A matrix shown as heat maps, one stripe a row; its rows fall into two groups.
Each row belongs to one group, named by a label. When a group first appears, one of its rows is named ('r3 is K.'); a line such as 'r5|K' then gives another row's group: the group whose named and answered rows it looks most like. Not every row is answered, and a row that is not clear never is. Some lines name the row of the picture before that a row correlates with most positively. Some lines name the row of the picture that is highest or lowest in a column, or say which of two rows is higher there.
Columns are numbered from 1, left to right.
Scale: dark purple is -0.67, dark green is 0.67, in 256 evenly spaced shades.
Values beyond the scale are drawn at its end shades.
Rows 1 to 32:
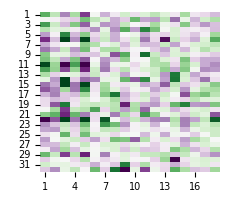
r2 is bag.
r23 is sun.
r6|sun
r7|bag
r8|sun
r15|sun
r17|sun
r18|sun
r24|sun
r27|sun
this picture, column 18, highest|22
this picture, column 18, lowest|21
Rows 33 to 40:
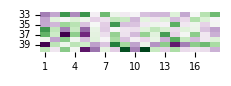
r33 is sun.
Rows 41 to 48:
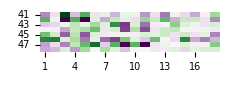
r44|bag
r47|bag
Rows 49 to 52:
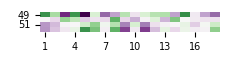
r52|bag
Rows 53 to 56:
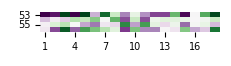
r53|sun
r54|bag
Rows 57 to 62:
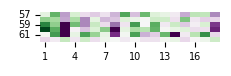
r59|bag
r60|bag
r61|bag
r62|sun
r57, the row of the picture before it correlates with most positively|55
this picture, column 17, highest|61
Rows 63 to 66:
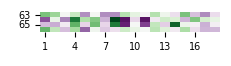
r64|bag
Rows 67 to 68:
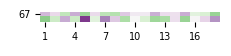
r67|sun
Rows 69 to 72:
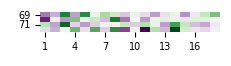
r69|sun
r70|bag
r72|bag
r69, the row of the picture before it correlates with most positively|67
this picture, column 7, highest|69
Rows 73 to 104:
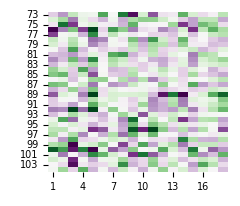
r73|bag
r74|bag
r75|bag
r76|sun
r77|sun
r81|sun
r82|sun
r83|sun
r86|bag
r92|sun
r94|bag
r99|bag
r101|bag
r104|bag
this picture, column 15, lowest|76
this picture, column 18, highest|89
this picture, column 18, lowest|96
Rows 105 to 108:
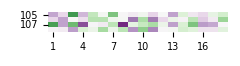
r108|bag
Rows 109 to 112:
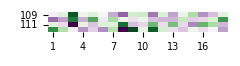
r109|sun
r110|sun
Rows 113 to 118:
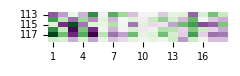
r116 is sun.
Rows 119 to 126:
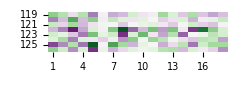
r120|sun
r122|sun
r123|bag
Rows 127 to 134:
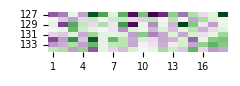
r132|sun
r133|sun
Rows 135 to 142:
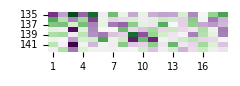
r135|sun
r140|bag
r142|bag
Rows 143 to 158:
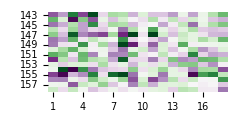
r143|sun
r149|bag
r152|bag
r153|bag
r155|sun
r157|bag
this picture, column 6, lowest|147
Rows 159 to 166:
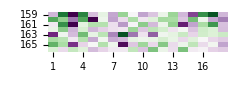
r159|bag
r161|bag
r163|bag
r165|bag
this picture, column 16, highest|159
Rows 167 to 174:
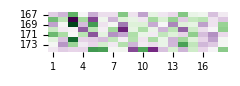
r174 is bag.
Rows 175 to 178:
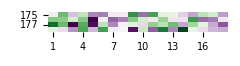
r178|bag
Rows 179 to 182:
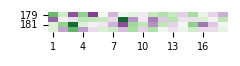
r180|bag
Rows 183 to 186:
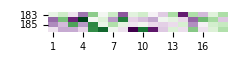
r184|bag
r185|sun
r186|bag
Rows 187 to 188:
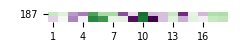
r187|bag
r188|bag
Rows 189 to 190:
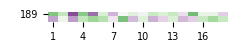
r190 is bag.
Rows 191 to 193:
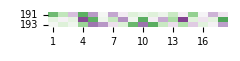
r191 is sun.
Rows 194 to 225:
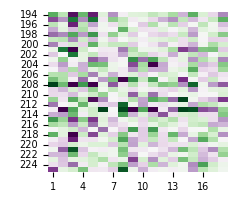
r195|sun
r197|bag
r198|sun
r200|sun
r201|bag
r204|bag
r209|sun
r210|bag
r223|bag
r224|sun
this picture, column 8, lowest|207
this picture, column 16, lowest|213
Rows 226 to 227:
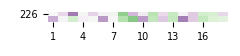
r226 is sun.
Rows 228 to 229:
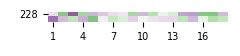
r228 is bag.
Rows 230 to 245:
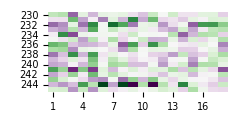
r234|bag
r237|bag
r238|sun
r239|sun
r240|sun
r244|bag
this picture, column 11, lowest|244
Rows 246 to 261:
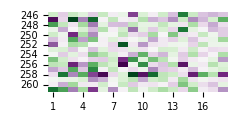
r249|bag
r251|sun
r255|bag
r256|bag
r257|sun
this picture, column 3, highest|247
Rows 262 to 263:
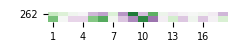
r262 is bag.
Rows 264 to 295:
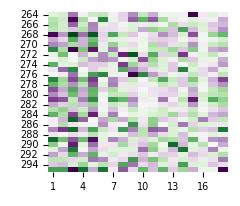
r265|bag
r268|sun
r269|sun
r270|sun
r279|sun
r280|sun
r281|sun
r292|sun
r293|bag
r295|bag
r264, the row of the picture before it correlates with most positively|263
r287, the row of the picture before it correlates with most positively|263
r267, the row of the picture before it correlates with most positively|262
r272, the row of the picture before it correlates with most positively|262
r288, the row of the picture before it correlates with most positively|263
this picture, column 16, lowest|285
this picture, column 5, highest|268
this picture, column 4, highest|295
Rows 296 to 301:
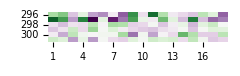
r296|bag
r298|sun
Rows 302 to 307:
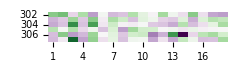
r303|sun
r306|bag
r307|sun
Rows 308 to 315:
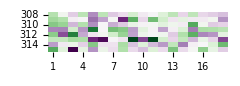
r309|bag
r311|sun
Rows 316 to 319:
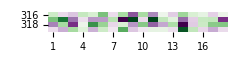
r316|bag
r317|bag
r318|bag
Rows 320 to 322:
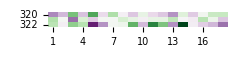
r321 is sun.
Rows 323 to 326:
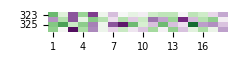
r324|bag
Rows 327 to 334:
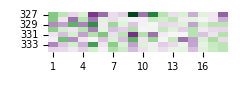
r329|sun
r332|bag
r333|sun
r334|sun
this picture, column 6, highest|331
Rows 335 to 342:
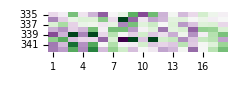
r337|bag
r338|sun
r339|sun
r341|sun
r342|sun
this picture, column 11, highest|340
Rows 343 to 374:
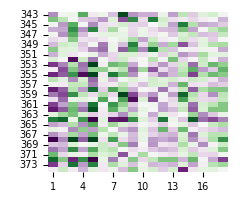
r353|sun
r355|sun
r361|sun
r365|sun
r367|sun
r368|sun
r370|sun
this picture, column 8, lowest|364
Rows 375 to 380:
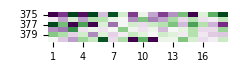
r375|sun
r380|bag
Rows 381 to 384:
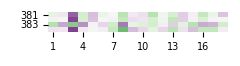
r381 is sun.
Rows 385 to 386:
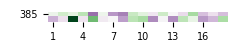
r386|sun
